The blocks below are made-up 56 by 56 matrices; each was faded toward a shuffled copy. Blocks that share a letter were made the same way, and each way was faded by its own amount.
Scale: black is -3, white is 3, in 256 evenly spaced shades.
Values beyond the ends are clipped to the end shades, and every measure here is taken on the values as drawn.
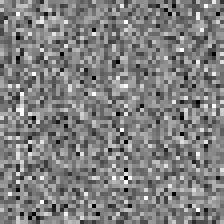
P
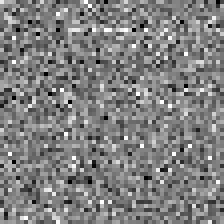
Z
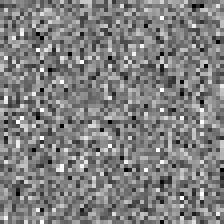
P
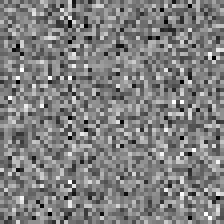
P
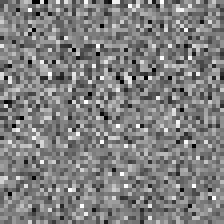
Z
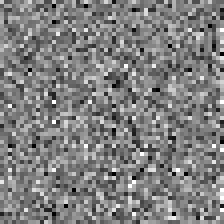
P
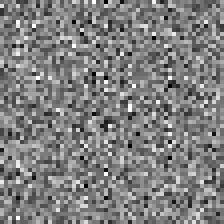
P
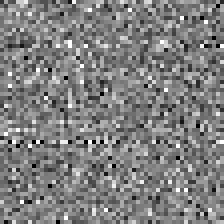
Z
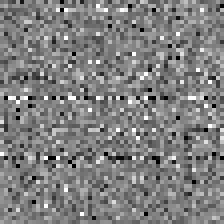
Z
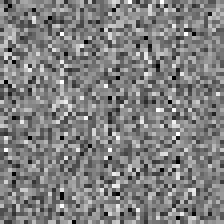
P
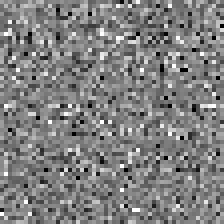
Z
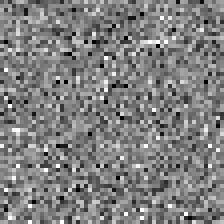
Z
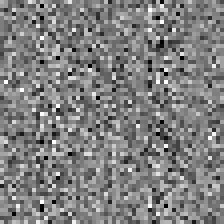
P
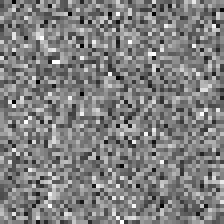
P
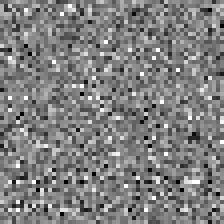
Z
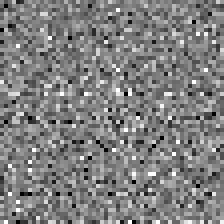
Z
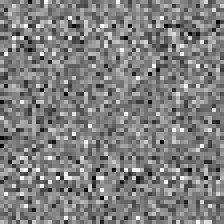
Z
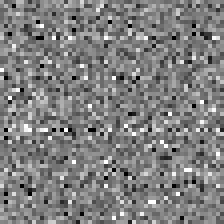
Z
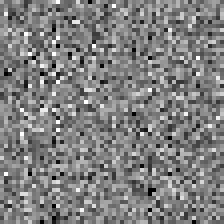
P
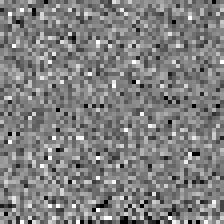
Z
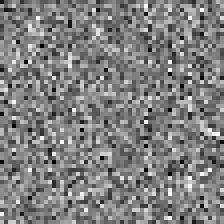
P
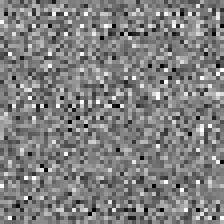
Z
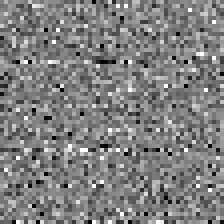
Z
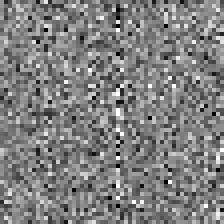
P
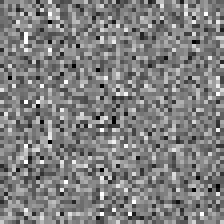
P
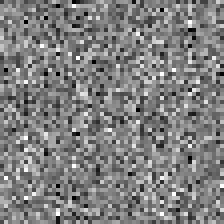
P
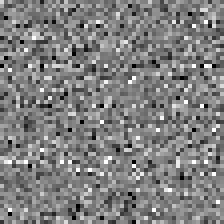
Z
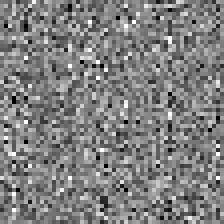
P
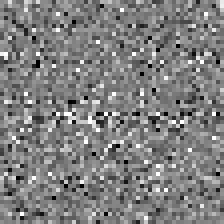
Z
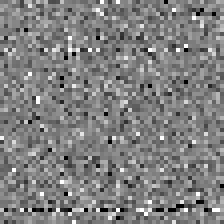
Z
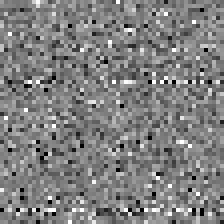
Z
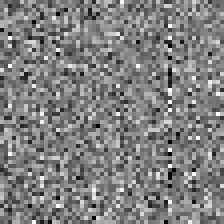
P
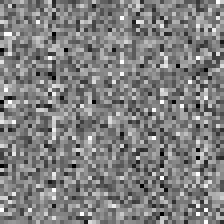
P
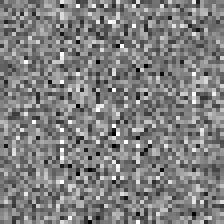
P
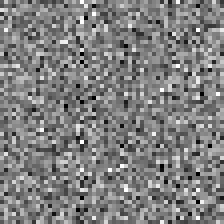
P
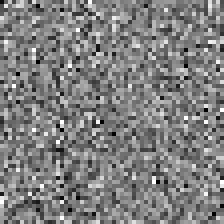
P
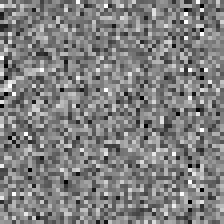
P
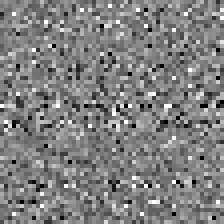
Z
